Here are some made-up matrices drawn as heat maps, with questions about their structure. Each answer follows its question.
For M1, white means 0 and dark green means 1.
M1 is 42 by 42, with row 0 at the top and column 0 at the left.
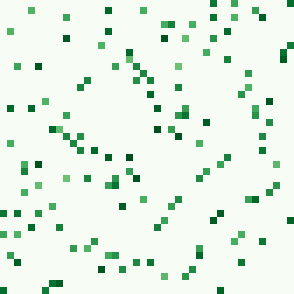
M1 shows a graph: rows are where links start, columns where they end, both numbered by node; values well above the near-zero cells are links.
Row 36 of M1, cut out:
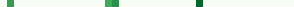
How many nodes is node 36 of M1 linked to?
4
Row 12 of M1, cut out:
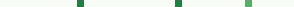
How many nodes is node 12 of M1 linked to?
3
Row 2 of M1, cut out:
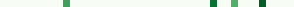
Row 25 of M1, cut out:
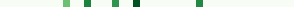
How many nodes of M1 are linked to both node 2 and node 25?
1
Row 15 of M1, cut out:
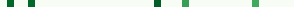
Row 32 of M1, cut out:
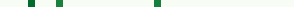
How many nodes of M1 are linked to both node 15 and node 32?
2
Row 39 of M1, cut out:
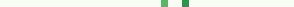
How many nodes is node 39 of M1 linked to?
2
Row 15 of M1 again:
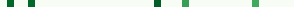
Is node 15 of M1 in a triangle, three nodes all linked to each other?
yes
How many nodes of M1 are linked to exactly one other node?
0
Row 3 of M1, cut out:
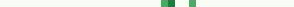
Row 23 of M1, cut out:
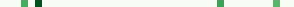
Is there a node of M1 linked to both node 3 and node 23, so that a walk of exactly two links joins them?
no
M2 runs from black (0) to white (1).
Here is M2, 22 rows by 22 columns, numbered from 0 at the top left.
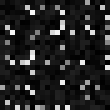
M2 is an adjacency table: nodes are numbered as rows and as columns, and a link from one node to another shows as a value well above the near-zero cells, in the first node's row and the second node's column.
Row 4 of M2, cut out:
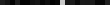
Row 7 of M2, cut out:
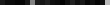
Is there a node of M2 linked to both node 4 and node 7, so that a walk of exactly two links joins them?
no
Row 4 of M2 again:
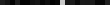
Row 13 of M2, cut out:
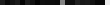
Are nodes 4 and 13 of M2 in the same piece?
yes
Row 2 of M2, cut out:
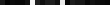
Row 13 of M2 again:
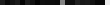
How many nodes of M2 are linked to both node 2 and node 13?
1
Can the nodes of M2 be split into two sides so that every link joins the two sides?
yes
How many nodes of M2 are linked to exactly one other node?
8
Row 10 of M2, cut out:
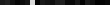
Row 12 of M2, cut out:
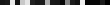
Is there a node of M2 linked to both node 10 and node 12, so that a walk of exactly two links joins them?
no
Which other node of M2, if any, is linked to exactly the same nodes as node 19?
node 0
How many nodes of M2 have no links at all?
1
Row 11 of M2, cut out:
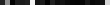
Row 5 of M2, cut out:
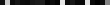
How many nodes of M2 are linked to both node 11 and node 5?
2
